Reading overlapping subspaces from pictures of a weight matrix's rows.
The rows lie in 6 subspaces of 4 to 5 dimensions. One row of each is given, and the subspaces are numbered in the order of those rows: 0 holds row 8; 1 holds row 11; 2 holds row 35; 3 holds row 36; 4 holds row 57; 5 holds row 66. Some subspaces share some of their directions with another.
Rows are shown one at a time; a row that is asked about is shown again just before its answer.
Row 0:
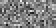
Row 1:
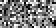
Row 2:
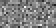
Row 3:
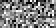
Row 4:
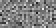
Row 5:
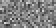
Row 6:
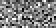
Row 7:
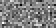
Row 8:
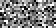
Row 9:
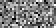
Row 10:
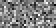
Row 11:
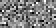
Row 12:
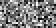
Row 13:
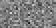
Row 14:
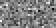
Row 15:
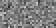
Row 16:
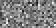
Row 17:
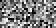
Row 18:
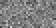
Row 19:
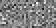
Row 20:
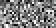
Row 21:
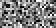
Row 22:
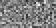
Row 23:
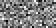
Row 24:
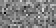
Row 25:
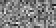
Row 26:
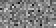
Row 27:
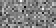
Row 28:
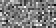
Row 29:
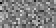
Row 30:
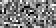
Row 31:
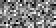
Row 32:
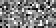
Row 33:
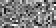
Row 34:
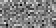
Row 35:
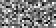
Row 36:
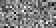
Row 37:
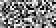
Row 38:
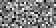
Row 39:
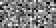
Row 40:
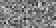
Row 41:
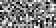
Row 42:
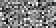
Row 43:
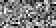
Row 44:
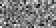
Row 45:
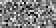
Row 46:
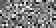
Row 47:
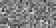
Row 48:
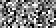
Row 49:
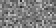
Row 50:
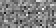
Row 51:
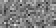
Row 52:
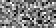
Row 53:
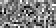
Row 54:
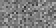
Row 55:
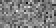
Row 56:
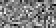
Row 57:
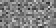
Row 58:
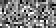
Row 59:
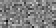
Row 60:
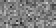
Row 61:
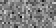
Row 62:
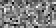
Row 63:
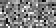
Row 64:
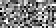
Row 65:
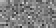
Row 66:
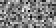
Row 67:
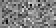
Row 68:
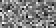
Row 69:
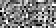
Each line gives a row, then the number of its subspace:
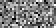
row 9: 2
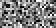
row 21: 0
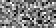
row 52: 2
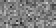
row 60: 2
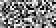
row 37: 0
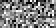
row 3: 0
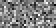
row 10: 2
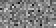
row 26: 4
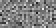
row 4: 1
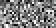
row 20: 4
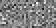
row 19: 1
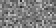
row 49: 0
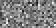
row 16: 0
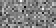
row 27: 0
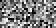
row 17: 1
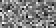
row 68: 3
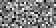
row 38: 2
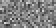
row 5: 4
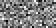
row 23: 0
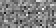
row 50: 0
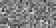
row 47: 1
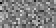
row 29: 4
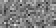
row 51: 2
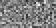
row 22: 1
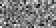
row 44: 4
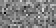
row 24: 0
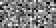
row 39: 4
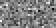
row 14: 4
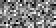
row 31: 2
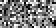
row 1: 5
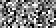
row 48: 2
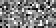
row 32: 4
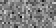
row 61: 5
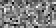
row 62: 3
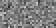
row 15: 3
